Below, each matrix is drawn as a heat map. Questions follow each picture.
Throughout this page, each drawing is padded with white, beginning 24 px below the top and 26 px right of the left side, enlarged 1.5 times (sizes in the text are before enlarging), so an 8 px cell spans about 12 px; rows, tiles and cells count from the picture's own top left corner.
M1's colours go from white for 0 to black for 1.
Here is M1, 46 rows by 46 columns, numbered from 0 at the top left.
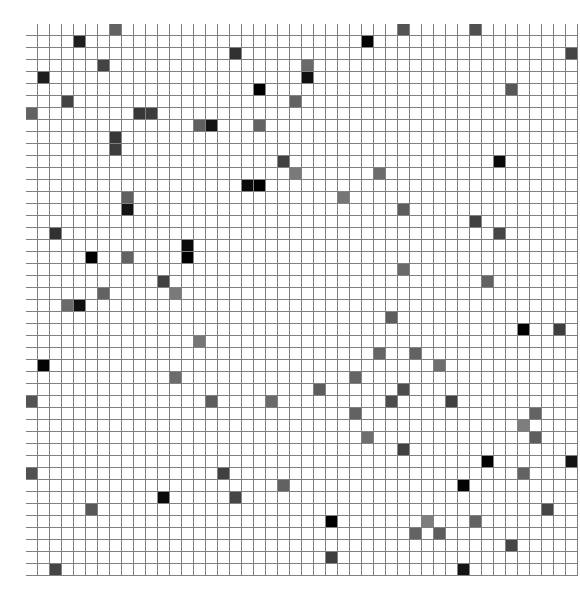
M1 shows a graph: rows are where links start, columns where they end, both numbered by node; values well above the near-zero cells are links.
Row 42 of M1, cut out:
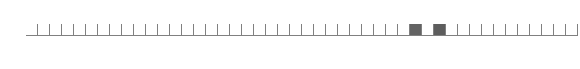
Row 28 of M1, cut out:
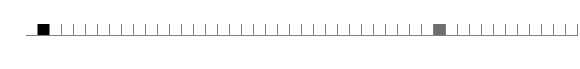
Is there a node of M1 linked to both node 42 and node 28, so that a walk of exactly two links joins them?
yes
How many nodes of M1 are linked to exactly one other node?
11
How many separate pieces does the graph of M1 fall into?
3
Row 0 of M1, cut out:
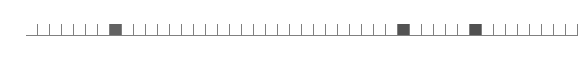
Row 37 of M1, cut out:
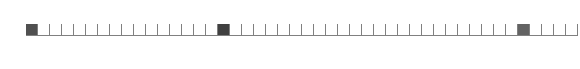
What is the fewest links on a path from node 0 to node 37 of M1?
1
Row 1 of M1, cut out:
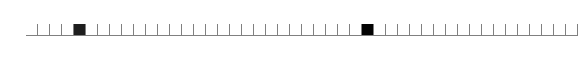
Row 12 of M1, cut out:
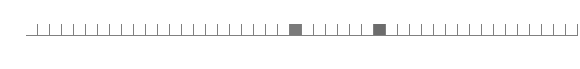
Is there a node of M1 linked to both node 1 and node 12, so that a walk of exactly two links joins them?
no
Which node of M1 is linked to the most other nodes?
node 31
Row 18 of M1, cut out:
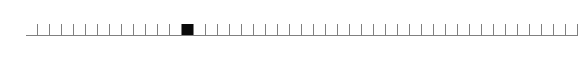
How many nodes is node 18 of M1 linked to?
1
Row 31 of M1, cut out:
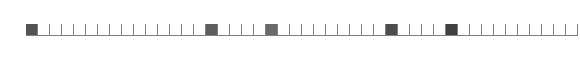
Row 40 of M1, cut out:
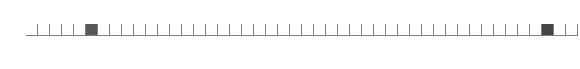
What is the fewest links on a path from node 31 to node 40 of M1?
5
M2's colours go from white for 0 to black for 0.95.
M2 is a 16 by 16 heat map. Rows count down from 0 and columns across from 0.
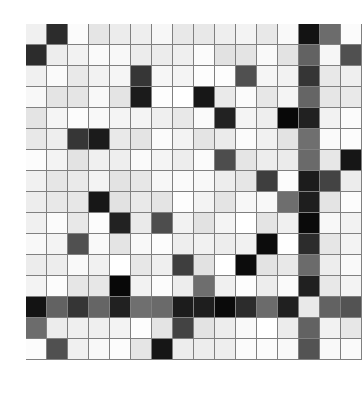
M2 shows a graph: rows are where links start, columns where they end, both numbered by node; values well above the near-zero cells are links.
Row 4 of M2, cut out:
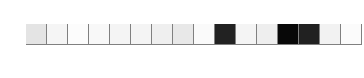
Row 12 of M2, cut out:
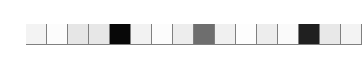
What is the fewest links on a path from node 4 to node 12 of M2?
1
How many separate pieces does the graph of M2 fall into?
1
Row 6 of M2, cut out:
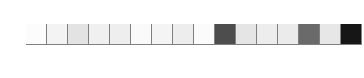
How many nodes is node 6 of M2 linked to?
3
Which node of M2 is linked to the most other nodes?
node 13
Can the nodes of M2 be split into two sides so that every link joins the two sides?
no
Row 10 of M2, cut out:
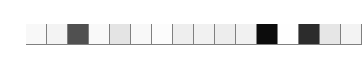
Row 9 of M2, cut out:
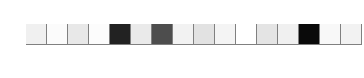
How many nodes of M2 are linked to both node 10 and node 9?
1
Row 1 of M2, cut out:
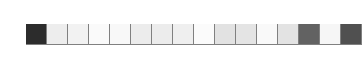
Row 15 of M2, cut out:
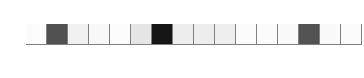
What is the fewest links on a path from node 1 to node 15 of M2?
1
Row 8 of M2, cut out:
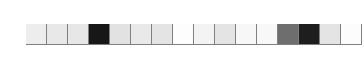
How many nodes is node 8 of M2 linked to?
3
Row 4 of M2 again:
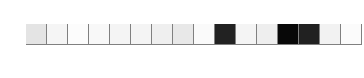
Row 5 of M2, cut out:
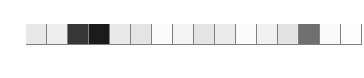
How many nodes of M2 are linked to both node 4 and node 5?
1
